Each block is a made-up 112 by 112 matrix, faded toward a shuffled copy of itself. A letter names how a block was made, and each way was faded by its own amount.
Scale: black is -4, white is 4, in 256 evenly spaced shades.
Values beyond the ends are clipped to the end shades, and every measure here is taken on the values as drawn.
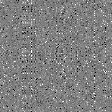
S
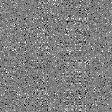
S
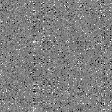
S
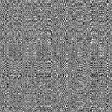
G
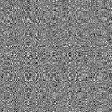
G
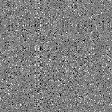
S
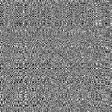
G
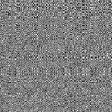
G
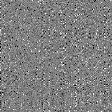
S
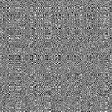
G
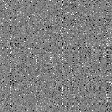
S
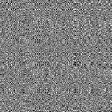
G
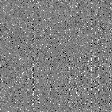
S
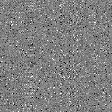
S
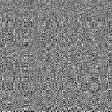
G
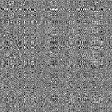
G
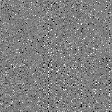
S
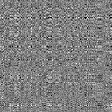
G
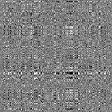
G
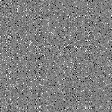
S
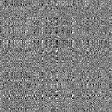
G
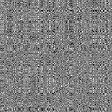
G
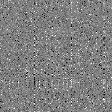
S
